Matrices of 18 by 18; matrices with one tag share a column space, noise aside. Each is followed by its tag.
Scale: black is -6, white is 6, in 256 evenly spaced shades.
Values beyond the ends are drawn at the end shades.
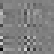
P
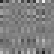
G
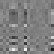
P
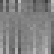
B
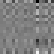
G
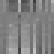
B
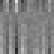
B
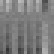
B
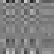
G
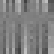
B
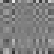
G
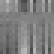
B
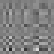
P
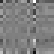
G
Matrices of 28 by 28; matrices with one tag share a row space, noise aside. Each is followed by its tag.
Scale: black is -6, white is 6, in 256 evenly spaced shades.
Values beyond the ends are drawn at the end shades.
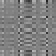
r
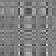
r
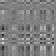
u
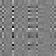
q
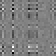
q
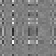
q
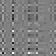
q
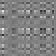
u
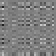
u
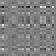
u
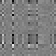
q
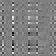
q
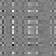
q
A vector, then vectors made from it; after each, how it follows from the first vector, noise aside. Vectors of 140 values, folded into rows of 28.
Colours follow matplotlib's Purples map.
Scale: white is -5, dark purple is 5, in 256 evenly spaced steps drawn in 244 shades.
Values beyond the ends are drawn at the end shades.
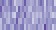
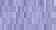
shrunk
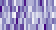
scaled up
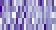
scaled up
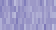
shrunk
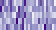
scaled up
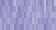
shrunk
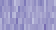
shrunk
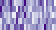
scaled up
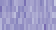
shrunk
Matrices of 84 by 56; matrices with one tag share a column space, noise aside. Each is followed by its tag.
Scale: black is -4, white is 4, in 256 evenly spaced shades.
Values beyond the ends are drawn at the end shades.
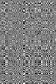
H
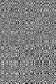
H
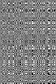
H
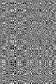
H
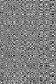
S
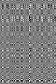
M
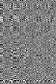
M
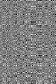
S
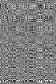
M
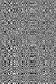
H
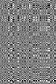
M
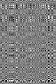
M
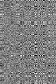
S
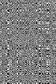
H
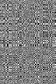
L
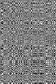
H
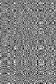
H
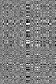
L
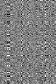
S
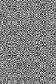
S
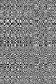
L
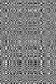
H
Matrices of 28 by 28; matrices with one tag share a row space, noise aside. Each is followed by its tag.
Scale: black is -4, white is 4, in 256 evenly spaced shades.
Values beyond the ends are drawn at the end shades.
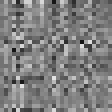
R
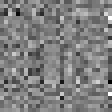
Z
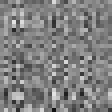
R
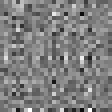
R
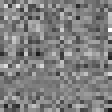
Z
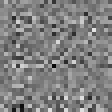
R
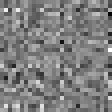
Z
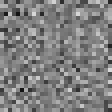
Z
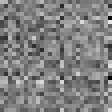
Z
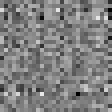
Z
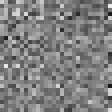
Z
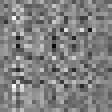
R
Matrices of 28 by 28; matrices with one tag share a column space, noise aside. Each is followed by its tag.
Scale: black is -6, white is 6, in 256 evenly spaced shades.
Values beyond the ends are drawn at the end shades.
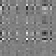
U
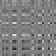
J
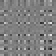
J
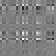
U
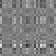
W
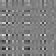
J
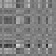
W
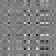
J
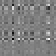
U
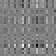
W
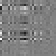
U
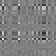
U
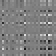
J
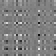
J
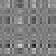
W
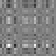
W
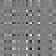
J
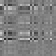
U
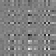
J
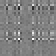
U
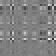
U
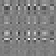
U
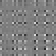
J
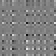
J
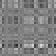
W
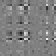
U
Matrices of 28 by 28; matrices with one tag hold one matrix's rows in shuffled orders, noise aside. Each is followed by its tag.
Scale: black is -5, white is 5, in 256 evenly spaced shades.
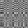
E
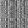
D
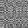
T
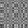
E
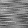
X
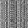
D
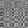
E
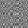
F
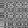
T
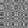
E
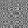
F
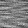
X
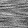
X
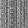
D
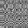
T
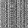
D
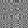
F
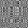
F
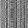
D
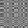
E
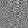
F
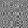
F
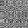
T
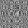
F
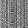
D
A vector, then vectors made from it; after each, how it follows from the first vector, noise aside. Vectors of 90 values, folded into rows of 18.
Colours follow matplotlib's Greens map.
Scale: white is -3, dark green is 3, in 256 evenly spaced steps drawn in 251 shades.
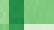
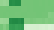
partly zeroed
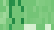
partly zeroed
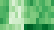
negated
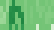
partly zeroed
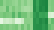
wrapped around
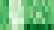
negated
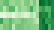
wrapped around
